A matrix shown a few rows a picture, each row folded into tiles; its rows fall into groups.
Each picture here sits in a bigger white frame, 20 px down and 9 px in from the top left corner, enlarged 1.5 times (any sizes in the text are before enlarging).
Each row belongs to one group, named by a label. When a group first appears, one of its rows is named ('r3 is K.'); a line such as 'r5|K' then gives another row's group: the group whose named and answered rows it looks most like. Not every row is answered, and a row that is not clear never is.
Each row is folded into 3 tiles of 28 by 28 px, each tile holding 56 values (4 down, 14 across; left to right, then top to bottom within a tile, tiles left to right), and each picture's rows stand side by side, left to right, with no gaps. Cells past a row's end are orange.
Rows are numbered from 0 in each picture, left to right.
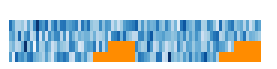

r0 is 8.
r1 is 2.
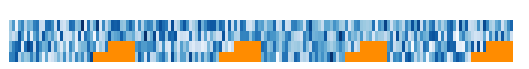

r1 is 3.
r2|2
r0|3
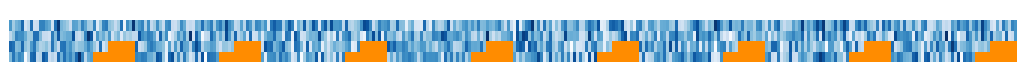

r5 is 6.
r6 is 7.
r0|2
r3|6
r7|2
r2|3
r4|3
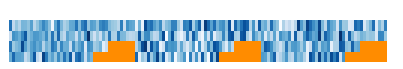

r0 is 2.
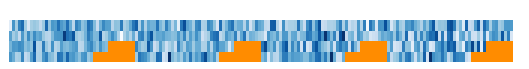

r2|6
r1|2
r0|7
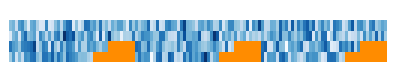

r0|6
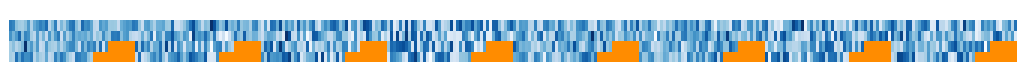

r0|8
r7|8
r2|3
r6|8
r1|6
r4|2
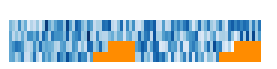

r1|3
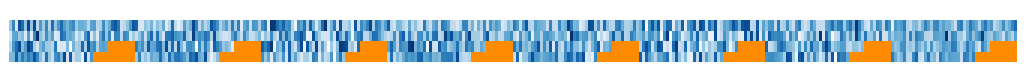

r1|6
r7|7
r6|2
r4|6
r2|3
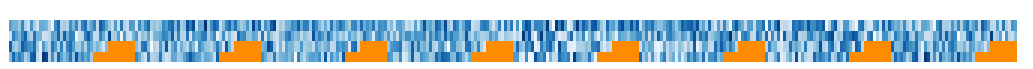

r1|7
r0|2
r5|7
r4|3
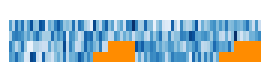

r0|2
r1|6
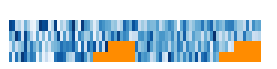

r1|2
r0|8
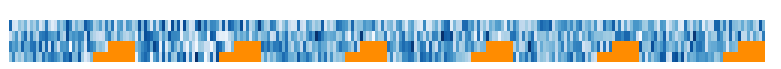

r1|3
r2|6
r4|8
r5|6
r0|6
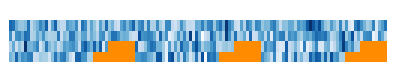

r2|7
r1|2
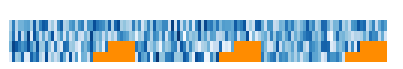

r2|8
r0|3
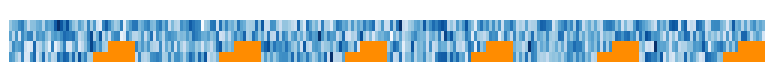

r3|7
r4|8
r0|7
